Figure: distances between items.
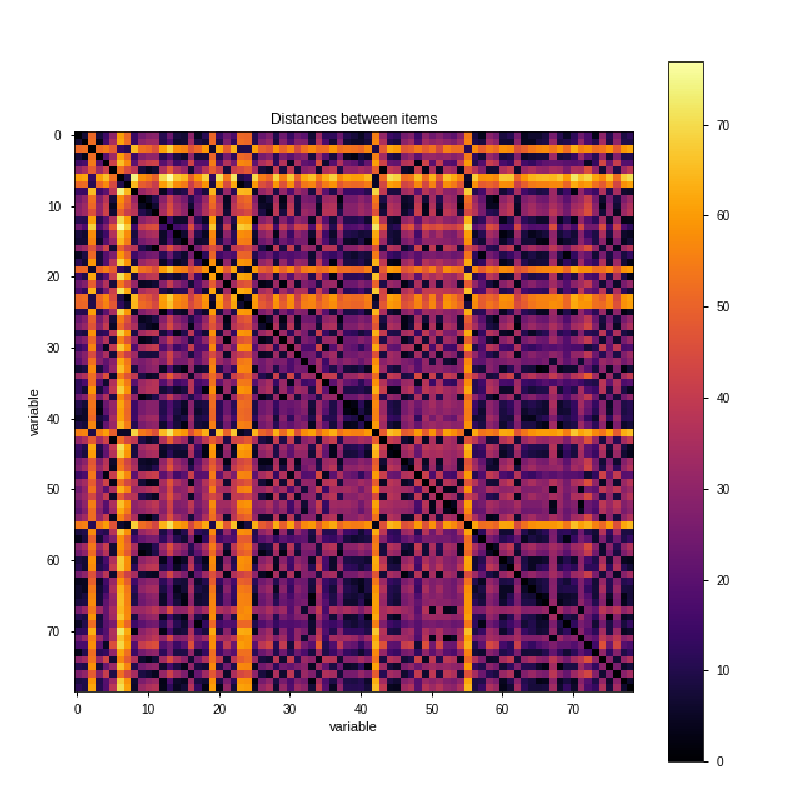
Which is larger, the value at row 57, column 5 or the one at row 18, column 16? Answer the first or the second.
the second
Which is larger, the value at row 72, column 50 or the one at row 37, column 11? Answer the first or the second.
the first
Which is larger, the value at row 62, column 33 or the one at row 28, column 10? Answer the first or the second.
the second
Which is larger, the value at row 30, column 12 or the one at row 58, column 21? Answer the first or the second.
the first
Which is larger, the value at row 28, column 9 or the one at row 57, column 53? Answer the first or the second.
the first
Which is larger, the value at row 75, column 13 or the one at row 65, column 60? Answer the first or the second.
the first
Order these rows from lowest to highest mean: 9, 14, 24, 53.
14, 9, 53, 24
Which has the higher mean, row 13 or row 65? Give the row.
13
